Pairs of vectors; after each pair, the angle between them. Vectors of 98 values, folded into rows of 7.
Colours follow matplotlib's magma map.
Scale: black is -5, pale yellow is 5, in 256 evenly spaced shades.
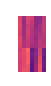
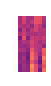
nearly opposite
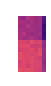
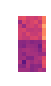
nearly opposite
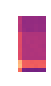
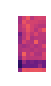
nearly opposite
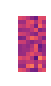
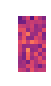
orthogonal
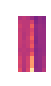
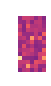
orthogonal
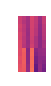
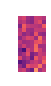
partly opposed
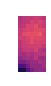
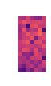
partly aligned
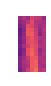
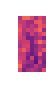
partly opposed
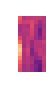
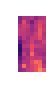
nearly opposite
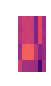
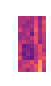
nearly opposite
